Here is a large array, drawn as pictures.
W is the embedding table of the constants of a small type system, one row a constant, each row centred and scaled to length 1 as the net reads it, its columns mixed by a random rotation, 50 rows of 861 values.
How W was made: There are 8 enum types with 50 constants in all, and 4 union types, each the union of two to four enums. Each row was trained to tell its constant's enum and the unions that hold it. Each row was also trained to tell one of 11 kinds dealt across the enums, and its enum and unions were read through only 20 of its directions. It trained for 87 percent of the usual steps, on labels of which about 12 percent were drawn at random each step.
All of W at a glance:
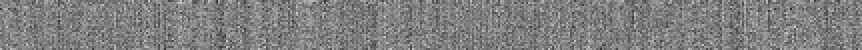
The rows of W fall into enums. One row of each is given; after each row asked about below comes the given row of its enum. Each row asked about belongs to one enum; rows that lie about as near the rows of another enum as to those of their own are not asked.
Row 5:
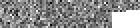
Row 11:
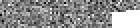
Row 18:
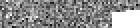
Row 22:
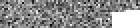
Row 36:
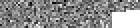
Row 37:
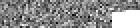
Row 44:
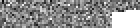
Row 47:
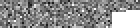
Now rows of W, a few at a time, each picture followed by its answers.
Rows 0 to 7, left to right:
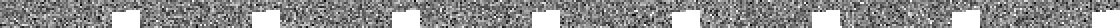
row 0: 37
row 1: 22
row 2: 37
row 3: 37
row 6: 11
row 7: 18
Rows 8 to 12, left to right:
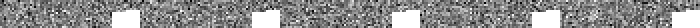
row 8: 44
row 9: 44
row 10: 22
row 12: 18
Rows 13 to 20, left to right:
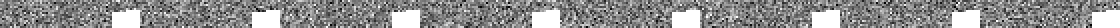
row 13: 18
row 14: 18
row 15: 5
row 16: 22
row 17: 37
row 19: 11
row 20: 22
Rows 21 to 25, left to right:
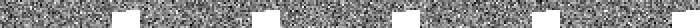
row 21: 11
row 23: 5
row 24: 36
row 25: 22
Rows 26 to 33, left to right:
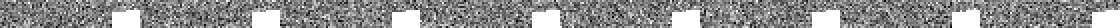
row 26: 22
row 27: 5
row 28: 47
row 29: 37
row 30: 11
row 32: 22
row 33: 47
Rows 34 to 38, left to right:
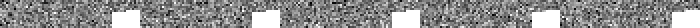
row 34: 44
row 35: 47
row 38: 44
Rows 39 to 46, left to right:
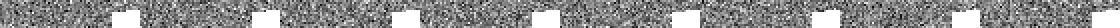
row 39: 11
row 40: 47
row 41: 47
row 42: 11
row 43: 36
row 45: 18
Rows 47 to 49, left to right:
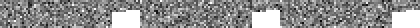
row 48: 18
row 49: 47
